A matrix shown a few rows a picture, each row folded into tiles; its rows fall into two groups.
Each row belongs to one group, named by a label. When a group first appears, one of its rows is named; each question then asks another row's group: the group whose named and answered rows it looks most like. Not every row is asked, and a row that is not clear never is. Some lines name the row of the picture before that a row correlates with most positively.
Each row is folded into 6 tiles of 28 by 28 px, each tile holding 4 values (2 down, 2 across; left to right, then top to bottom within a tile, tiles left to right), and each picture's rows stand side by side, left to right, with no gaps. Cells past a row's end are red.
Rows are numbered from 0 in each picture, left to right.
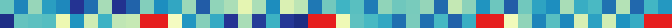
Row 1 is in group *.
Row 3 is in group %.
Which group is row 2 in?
*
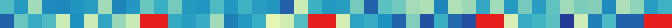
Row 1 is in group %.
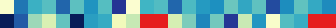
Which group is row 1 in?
%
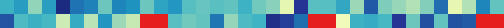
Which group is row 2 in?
*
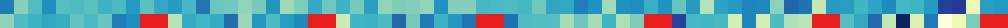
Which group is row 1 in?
*
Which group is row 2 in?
*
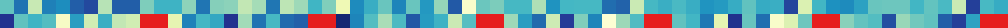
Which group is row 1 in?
*
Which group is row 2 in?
%
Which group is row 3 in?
%
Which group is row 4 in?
%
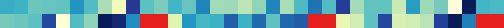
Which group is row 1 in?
*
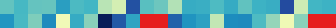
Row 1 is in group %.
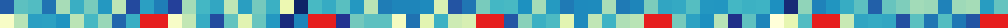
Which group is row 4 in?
%
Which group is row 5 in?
*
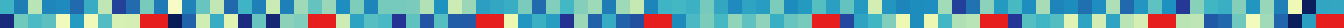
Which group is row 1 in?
%
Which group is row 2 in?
*
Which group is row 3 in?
*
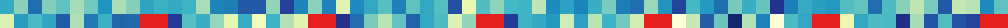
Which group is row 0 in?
*
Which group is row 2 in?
%
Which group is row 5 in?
*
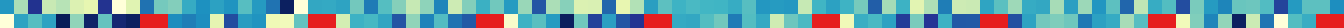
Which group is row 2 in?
*
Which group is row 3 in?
*
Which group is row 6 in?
%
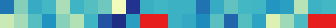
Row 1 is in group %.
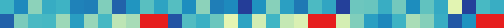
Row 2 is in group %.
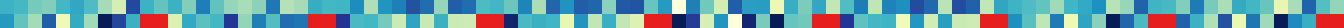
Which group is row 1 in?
*
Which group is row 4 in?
%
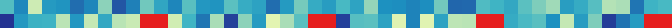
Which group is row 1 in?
%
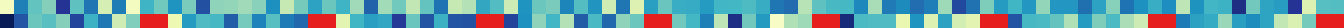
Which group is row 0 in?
%
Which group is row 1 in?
*
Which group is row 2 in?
*
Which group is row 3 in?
%
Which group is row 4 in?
%
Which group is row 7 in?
%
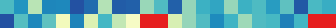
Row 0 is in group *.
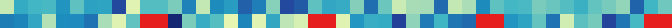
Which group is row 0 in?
%
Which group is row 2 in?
*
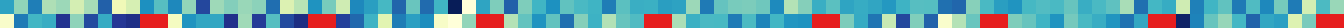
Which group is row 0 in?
*
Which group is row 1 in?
*
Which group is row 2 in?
%
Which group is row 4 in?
*
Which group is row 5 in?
%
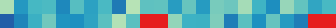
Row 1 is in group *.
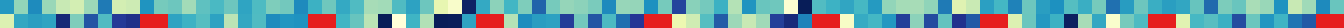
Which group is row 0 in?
*
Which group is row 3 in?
*
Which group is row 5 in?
*
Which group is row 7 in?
*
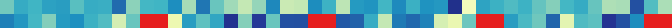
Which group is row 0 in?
%
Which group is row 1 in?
*
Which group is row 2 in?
%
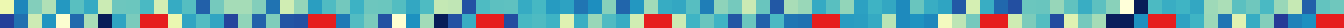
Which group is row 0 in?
%
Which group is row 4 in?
*
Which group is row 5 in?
%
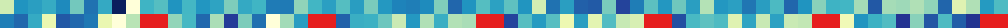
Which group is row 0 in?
%
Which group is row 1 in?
%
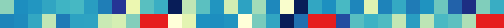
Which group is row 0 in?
%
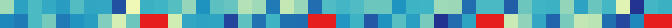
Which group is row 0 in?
%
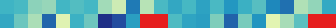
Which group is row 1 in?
%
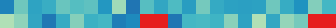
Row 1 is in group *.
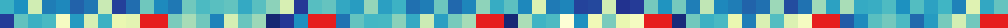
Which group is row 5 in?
%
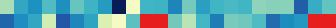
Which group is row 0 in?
%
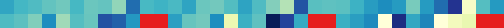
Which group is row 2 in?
%
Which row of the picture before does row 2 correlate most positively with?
0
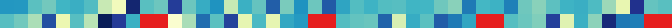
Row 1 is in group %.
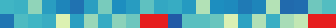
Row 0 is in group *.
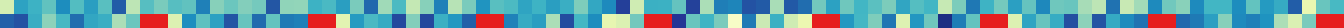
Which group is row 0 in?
%
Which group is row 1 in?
*
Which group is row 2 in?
*
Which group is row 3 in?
%
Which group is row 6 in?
*
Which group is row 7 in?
%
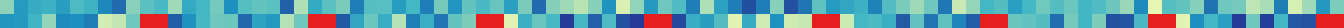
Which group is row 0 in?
%
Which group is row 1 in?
%
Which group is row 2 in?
%
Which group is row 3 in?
*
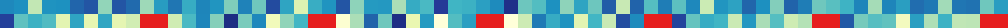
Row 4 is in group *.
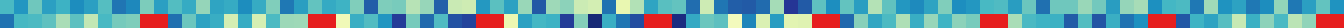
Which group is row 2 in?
*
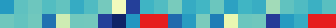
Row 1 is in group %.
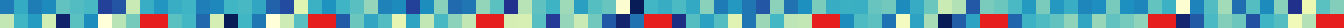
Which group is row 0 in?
%
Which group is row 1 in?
%
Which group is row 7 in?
%
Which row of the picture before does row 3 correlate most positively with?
0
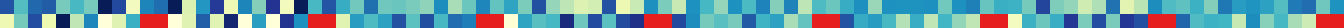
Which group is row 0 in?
%
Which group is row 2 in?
*
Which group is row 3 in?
*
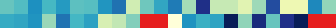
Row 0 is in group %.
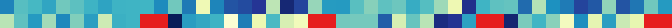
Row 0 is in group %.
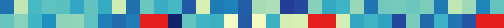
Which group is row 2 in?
*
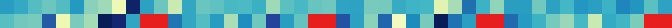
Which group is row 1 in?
%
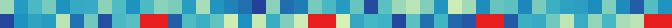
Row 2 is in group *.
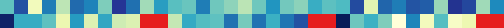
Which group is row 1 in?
*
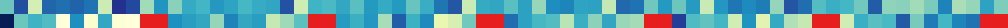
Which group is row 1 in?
%
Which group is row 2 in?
%
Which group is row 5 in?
*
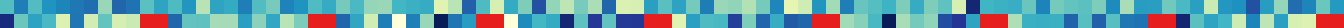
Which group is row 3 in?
*
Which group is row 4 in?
*
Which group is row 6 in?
*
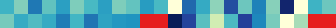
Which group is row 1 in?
%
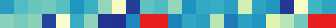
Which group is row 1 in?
%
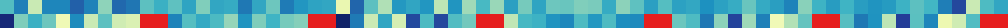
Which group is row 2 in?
%
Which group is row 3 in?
*
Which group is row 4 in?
%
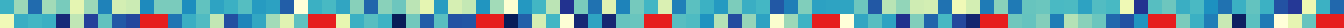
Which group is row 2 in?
*
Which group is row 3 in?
%
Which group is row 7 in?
%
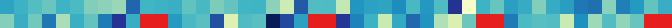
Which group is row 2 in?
%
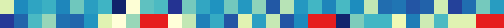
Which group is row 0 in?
%
